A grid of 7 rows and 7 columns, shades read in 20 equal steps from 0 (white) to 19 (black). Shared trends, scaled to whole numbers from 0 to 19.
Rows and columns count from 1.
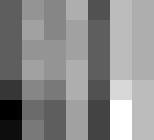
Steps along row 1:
down up down up down up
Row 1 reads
12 8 9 6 13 5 6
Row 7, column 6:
0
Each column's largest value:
19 11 12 7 14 5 6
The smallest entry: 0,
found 2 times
